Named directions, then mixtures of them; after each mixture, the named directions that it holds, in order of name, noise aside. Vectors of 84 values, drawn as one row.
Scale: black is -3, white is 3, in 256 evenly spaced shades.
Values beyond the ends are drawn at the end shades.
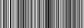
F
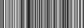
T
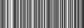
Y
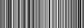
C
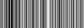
F, T, Y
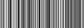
C, F, T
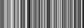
C, T, Y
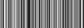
C, T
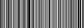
C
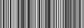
C, F, T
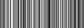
C, F, Y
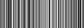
C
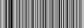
Y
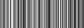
C, F, Y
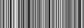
C, F, T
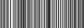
C, F, Y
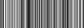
T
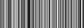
C, T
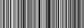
C, F, Y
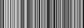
F, T, Y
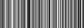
C, T, Y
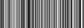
C, T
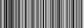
T, Y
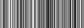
C, F, Y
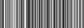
T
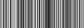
F, T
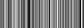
C, T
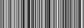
C, F, T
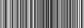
C, F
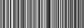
C, F, Y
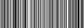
T, Y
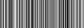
T, Y
